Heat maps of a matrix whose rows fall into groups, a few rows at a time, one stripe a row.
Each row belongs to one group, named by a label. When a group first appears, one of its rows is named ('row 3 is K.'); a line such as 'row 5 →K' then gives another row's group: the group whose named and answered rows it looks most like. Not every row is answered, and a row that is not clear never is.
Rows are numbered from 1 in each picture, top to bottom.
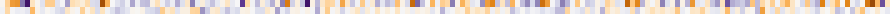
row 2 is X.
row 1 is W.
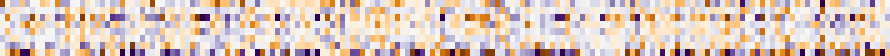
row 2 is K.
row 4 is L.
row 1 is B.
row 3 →X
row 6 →K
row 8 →W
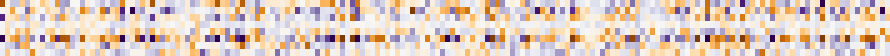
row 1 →B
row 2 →W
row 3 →K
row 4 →X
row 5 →L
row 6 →K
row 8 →X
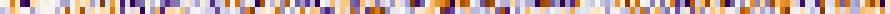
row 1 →W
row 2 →K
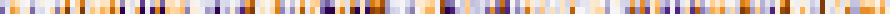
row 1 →K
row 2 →K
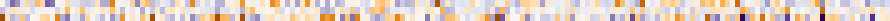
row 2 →K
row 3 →B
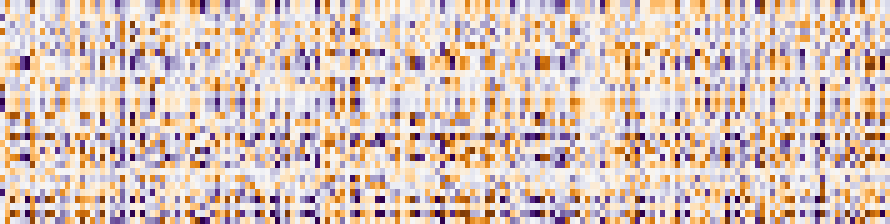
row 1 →X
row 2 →X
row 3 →K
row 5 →B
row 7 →X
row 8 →B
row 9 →W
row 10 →W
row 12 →B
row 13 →B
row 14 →K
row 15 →K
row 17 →W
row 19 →X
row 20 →W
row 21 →B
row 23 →W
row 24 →X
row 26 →B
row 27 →K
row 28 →K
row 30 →X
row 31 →W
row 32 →X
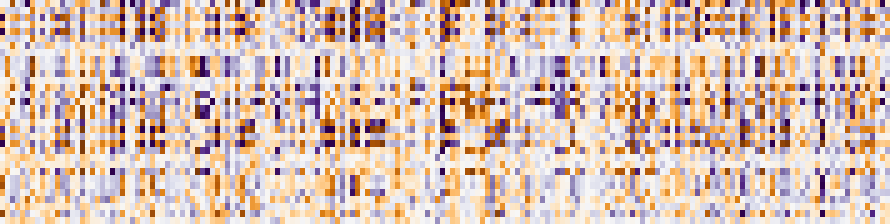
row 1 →W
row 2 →B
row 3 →K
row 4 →B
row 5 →K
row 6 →B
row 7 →W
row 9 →X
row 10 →X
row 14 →X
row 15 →W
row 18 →B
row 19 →K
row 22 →X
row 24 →L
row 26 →B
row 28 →B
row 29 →L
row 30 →L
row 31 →B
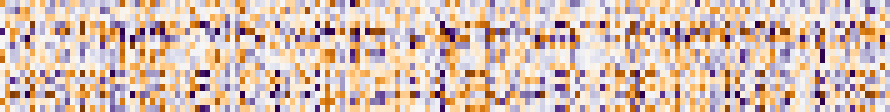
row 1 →B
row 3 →L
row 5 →K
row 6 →W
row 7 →L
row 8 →B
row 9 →B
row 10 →L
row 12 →L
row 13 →X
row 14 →W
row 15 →B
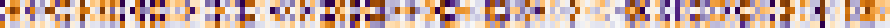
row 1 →K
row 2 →W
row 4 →B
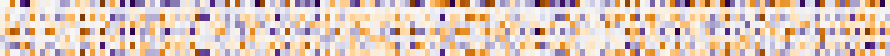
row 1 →W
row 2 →X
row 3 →X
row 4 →L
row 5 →W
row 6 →K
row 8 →X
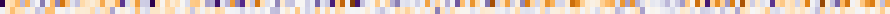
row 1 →K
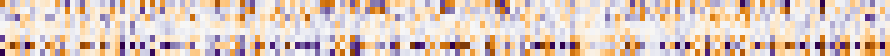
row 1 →B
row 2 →K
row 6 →K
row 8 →K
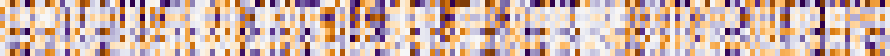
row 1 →W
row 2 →B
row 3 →K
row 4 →B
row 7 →L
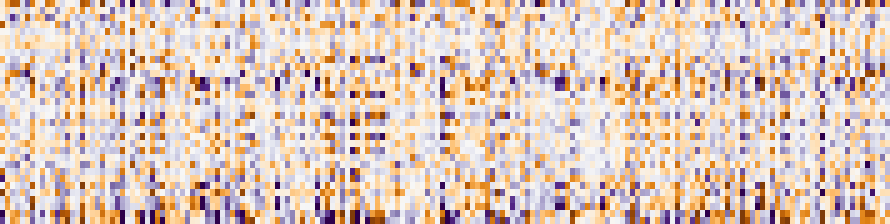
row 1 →W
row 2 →X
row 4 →B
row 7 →L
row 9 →B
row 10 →L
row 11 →W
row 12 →X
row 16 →K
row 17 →K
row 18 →B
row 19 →X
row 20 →B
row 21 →L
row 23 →W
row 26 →K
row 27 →X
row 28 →B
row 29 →X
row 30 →X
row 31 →K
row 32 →K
